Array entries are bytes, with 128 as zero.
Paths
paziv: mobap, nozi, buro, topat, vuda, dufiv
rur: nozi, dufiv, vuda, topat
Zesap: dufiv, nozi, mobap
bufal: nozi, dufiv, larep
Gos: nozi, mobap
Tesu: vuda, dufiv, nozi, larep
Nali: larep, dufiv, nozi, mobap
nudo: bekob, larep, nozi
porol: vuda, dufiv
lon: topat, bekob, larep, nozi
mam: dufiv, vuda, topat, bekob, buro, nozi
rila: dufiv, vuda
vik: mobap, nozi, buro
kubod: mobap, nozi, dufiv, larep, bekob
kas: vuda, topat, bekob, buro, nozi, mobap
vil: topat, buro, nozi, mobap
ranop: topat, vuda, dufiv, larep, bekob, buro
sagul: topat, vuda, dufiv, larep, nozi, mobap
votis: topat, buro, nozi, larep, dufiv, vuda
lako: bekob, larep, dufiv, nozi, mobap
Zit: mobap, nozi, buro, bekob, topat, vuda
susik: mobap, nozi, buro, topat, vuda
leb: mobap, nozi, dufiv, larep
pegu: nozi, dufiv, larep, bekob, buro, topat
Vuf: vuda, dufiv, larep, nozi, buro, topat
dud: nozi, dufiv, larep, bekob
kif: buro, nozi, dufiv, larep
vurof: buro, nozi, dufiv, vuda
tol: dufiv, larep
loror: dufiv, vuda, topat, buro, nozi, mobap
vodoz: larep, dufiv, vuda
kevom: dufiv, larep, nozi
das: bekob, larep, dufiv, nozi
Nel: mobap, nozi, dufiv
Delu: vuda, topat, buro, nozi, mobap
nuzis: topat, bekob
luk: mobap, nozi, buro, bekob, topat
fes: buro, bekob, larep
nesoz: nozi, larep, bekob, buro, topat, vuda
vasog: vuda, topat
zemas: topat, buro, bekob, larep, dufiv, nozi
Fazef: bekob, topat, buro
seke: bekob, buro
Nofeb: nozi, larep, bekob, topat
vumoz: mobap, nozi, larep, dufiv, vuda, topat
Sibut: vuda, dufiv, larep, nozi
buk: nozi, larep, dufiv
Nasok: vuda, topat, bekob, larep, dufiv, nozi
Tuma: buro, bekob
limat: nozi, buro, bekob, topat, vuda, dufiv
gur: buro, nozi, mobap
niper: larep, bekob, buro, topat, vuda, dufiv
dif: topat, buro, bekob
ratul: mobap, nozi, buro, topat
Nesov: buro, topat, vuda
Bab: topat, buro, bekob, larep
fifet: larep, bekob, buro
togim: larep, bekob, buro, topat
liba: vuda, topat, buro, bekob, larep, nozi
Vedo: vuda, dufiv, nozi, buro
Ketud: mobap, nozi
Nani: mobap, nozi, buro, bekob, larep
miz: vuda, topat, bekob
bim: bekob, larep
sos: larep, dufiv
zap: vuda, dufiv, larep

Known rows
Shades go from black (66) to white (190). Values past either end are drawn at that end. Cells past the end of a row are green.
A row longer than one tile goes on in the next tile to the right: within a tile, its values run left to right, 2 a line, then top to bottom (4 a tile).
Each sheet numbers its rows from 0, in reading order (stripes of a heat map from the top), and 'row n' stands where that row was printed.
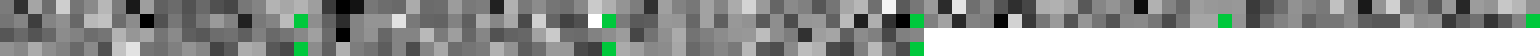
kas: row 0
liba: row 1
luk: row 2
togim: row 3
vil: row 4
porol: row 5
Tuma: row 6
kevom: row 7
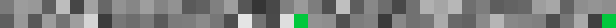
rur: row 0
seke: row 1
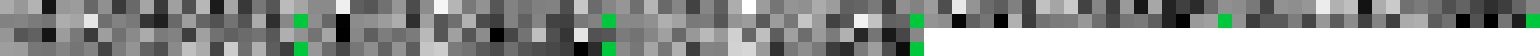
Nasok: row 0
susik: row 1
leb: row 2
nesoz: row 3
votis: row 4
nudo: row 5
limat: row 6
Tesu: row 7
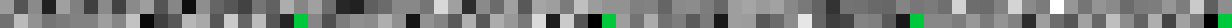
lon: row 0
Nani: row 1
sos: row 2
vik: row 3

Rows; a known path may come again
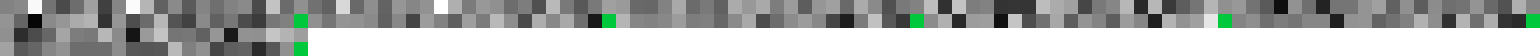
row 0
susik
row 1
Ketud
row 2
tol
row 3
pegu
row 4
bim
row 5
vil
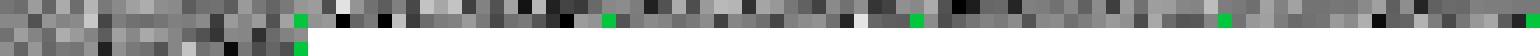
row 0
vasog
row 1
nesoz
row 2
vurof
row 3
Bab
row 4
nuzis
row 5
vodoz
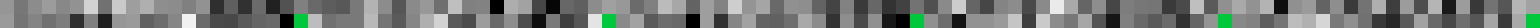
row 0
buk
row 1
sagul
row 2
Nofeb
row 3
paziv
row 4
Nasok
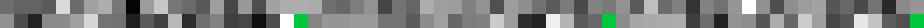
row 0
loror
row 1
bufal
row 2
kubod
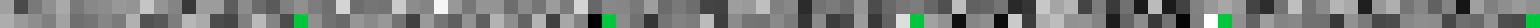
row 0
kevom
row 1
vik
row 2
Nesov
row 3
niper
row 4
gur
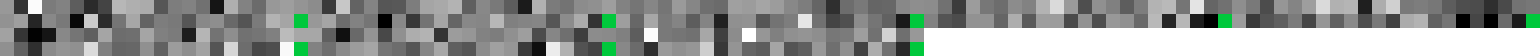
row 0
togim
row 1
fifet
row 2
sos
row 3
luk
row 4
votis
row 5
liba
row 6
kif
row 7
ratul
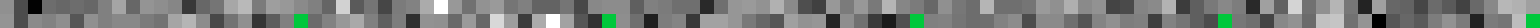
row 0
dif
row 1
Nel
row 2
Fazef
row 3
rila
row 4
kas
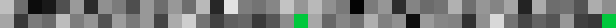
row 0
zemas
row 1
das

